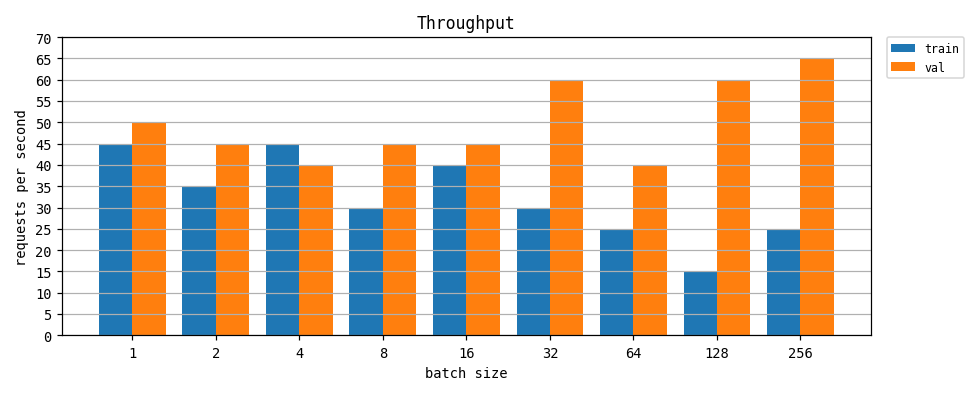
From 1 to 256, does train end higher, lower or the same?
lower
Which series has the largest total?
val
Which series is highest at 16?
val
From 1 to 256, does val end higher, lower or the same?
higher
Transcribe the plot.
Title: Throughput
x-axis: batch size, ticks 1 2 4 8 16 32 64 128 256
y-axis: requests per second, ticks 0 5 10 15 20 25 30 35 40 45 50 55 60 65 70
Legend: train, val
Values:
train: 45 35 45 30 40 30 25 15 25
val: 50 45 40 45 45 60 40 60 65
